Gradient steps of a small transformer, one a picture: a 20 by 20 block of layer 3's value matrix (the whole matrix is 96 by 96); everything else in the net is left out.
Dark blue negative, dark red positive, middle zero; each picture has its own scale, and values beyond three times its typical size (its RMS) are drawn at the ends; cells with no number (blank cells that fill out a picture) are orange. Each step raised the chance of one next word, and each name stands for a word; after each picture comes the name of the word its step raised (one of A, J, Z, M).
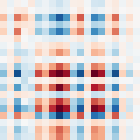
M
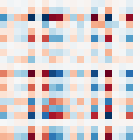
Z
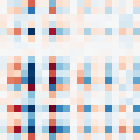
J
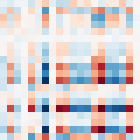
J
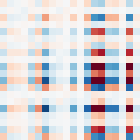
J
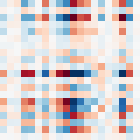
M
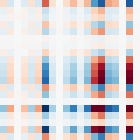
J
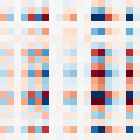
M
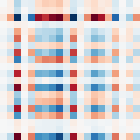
Z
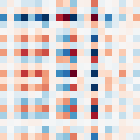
Z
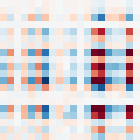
J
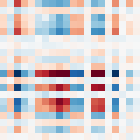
M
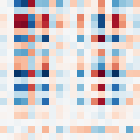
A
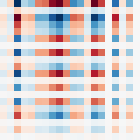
A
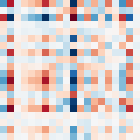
A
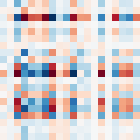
M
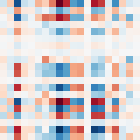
Z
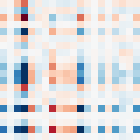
J
